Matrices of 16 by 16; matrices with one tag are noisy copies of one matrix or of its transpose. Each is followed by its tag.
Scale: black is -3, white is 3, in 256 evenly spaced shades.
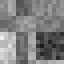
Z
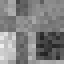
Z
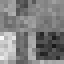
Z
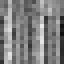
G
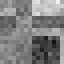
Z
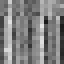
G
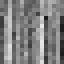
G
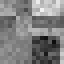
Z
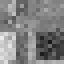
Z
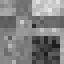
Z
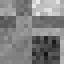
Z
